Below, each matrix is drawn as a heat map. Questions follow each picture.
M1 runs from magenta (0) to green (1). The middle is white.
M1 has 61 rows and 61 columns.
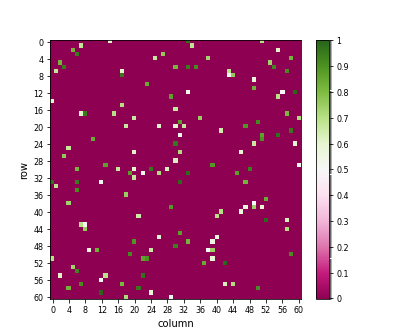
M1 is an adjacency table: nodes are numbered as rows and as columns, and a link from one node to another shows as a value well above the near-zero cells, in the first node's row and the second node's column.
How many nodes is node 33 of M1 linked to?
5
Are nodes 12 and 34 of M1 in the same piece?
no
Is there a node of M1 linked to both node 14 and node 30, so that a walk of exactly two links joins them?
no
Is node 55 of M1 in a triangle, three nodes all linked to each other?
no
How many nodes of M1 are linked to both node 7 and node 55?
0
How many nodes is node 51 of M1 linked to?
4
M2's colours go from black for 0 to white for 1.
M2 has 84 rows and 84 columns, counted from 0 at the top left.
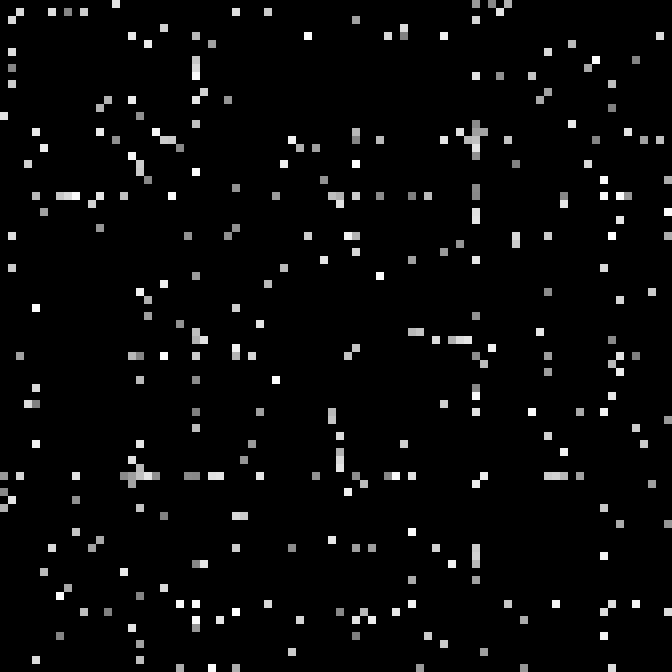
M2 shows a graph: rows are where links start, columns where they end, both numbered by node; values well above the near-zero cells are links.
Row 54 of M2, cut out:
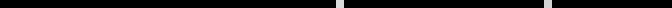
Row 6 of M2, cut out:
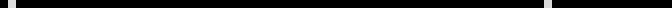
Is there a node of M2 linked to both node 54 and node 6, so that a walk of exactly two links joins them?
yes
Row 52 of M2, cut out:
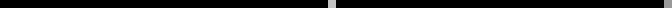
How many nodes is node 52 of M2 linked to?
2
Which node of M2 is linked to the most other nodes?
node 59
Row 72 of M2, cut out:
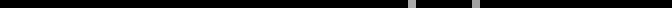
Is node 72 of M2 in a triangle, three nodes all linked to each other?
yes
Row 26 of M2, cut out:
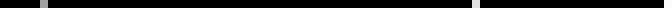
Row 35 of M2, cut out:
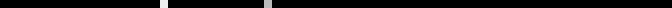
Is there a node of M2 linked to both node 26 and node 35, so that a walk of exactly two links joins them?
no
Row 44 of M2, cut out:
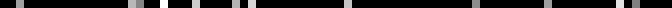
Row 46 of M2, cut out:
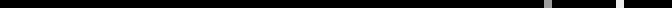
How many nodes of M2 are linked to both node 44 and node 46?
2
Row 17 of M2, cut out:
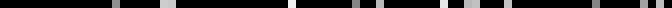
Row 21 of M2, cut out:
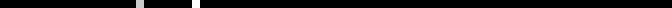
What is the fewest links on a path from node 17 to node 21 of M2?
1
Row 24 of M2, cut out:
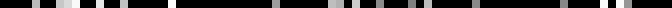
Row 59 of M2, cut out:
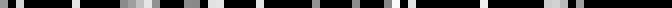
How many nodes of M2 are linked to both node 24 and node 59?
5
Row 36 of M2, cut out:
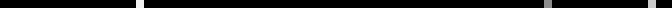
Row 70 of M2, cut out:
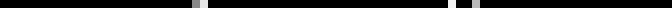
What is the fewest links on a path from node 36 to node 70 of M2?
3
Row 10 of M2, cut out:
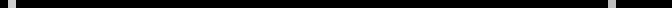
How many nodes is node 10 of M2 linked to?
2
